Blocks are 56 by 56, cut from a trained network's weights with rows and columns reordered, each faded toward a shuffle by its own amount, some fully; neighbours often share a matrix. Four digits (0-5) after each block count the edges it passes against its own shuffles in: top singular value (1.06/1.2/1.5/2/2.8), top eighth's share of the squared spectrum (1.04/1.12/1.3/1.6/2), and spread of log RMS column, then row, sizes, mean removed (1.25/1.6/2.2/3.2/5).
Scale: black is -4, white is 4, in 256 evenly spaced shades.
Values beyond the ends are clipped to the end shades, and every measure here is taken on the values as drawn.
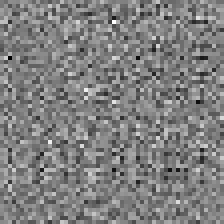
3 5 2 2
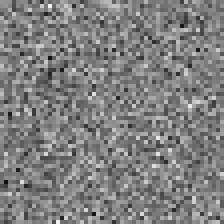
0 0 0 0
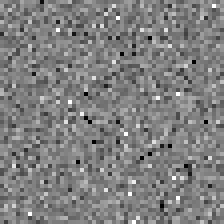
0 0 0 0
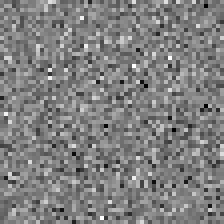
0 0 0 0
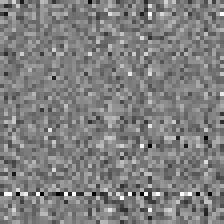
3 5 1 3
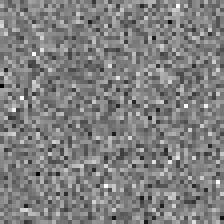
0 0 0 0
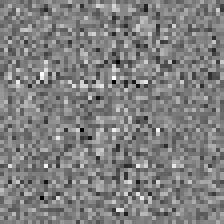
3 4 2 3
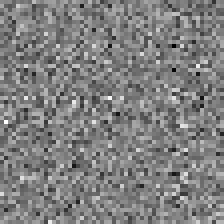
3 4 2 1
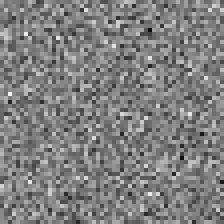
2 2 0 0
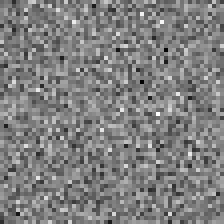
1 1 0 0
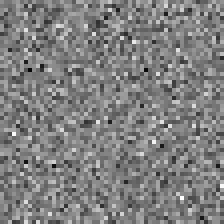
1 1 0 0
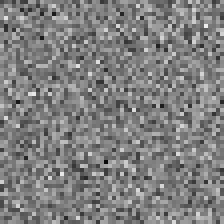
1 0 0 0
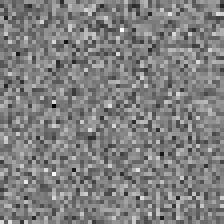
2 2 1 1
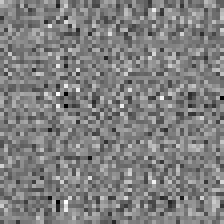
3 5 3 2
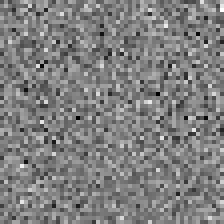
2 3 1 1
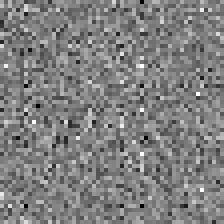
3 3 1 1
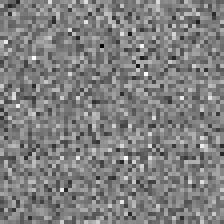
1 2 0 0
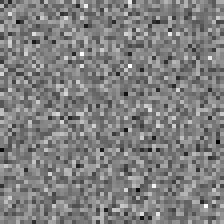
2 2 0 0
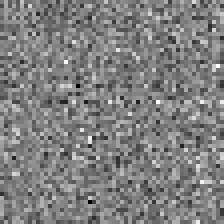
2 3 1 1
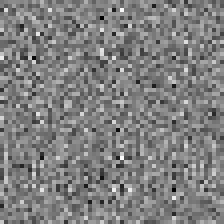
3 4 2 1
